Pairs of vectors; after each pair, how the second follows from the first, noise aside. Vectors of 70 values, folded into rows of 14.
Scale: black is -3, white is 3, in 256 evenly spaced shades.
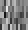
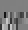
partly zeroed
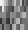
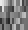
copied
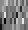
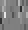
partly zeroed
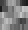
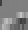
partly zeroed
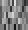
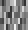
sign-scrambled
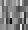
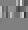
partly zeroed
